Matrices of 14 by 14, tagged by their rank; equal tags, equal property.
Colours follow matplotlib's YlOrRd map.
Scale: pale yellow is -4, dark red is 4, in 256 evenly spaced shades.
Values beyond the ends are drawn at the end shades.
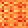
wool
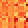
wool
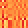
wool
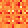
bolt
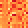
bolt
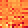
bolt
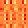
wool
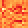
bolt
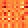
wool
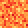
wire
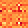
wool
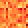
wool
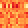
wool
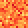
wire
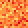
wire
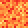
wire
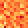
bolt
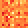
bolt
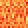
bolt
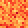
wire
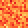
wire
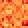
bolt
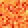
wire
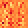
bolt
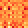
wool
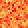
wire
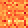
bolt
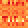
wool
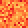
wire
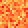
wire
